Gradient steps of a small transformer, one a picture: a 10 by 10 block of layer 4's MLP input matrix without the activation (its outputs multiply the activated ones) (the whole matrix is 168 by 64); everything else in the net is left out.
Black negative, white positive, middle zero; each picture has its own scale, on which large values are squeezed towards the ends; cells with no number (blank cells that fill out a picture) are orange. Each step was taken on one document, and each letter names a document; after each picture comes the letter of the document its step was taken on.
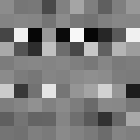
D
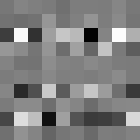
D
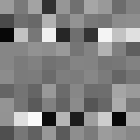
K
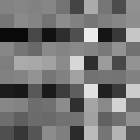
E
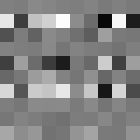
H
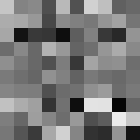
K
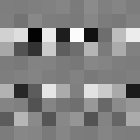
D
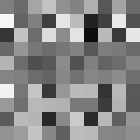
H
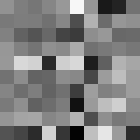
E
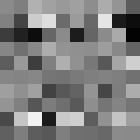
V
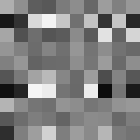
H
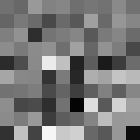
E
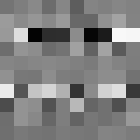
D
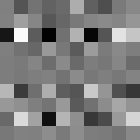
D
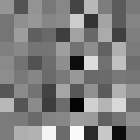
E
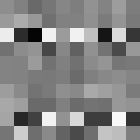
K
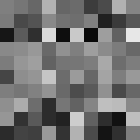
K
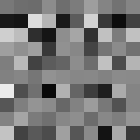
H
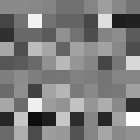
V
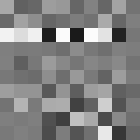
K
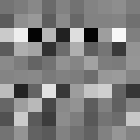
D
